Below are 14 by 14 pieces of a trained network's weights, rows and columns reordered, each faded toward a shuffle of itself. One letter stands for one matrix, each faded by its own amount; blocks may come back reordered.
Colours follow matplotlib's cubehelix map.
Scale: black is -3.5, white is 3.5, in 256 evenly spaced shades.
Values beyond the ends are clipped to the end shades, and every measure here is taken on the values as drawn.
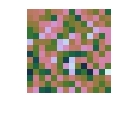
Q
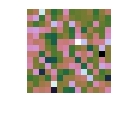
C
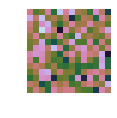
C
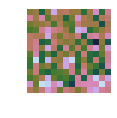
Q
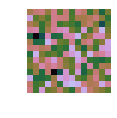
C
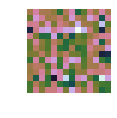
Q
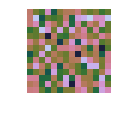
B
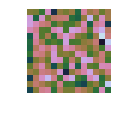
C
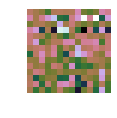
B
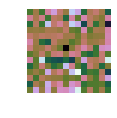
B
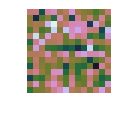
Q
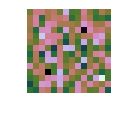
C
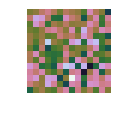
Q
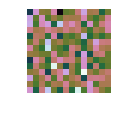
B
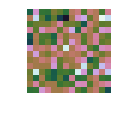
Q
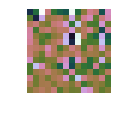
B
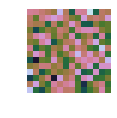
C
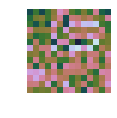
Q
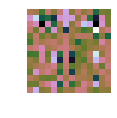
B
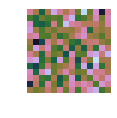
C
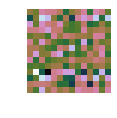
Q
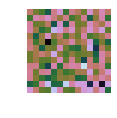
Q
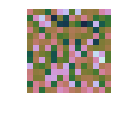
Q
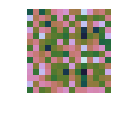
B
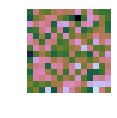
C
